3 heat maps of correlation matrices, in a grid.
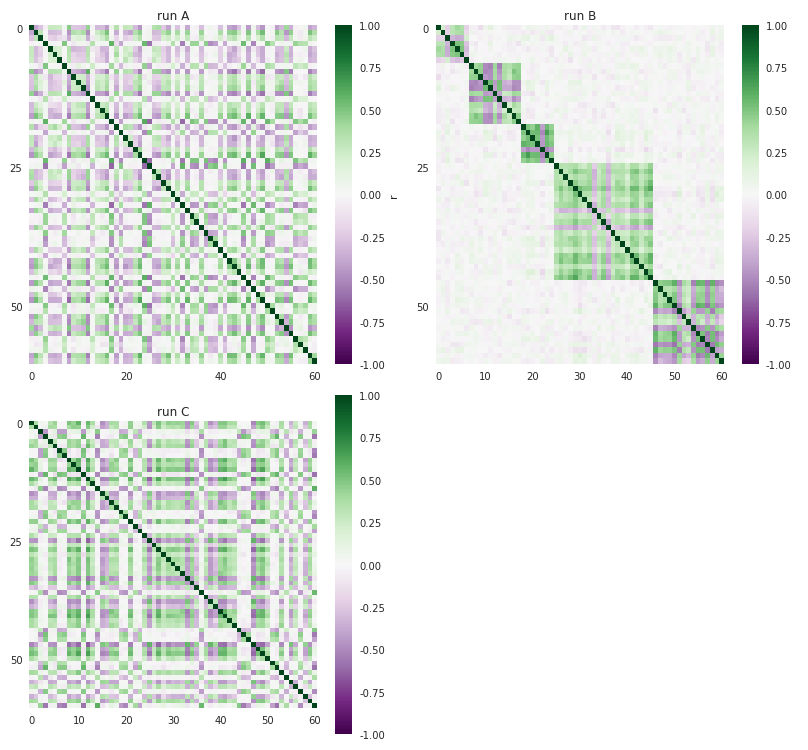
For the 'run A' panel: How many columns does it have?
61
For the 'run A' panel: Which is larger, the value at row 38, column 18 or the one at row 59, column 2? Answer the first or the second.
the second
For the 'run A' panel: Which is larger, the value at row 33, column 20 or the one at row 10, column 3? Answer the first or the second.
the second
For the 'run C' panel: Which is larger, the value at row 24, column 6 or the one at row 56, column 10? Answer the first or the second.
the second
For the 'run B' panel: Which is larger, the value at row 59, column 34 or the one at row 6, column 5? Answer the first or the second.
the first
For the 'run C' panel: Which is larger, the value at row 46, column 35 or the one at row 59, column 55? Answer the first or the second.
the first
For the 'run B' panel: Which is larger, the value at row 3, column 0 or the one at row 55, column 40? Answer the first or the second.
the first
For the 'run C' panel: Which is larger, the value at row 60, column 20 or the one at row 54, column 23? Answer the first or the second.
the second
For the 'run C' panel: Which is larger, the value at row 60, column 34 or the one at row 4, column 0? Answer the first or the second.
the second
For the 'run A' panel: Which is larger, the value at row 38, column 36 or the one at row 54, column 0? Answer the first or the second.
the second
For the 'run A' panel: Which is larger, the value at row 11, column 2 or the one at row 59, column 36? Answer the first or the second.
the second
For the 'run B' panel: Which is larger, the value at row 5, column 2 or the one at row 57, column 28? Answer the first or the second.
the second
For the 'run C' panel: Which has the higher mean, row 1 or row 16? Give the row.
1
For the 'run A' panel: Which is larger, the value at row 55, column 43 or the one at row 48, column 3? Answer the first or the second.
the first
